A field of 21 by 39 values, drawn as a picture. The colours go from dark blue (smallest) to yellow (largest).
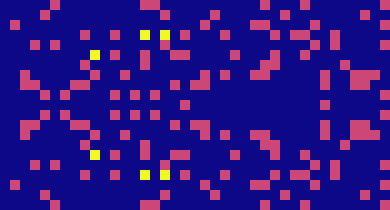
Average level on the scale: 10%. Grain: fine. Stripes: none. Mirror symmetry: top to bottom.
